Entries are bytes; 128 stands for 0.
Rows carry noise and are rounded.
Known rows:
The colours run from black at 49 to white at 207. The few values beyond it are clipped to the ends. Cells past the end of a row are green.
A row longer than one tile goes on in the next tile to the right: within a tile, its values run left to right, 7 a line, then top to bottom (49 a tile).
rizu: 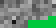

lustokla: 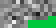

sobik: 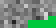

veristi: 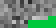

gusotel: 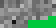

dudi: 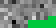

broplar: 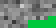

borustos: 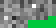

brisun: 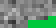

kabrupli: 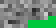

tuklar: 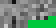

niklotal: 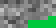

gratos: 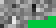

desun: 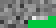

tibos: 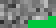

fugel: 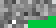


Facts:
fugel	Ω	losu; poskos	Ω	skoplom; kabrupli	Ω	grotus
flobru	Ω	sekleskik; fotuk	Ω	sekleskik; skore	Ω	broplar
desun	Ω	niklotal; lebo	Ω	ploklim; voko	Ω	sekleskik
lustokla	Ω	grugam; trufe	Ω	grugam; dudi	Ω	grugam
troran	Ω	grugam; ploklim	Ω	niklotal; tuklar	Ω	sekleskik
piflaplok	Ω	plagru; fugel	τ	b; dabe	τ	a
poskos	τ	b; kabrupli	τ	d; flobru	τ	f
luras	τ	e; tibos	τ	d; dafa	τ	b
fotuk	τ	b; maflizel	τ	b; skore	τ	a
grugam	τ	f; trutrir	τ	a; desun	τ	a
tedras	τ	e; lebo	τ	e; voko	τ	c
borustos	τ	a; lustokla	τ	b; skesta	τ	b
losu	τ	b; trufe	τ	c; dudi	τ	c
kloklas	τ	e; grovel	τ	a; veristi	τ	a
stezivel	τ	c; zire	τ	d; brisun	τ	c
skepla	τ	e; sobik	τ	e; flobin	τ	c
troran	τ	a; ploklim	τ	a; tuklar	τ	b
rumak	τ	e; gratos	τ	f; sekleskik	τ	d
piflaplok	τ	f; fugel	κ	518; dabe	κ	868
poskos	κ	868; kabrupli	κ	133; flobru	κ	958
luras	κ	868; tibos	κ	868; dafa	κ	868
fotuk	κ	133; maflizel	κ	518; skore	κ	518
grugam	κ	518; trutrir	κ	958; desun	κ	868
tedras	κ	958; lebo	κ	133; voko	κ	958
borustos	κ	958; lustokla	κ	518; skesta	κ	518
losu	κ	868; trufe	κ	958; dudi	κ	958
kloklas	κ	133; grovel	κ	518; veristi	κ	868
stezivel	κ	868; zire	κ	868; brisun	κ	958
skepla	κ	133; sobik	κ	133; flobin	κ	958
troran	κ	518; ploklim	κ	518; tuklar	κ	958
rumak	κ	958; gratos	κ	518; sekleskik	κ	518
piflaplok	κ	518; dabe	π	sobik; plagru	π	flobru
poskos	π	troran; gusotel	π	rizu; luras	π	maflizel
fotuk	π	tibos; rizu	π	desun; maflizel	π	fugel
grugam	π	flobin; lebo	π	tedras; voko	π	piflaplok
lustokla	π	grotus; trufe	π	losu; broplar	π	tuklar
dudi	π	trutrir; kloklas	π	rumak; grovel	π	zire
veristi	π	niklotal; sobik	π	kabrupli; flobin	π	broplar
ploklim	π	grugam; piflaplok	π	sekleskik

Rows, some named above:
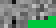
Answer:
tuklar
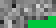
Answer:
flobru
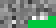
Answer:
dabe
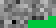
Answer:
skepla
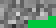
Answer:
poskos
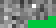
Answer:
borustos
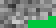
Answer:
luras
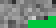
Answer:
flobin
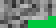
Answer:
losu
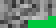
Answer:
losu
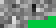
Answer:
gratos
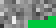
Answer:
grugam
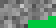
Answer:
plagru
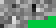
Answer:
gratos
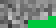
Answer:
zire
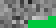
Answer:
veristi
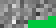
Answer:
troran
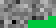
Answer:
skepla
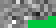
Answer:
lustokla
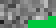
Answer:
tibos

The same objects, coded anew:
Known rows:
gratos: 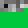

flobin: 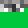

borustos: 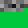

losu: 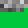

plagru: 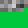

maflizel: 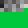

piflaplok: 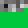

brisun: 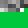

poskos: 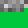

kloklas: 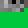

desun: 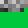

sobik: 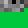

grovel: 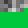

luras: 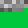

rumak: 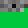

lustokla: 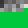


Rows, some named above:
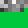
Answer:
veristi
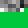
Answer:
voko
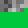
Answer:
skore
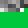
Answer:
brisun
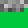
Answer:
dafa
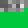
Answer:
sekleskik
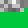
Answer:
stezivel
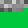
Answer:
luras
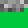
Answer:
dafa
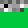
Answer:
grugam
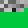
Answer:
broplar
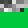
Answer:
ploklim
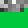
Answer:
veristi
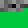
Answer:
trutrir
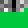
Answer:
tuklar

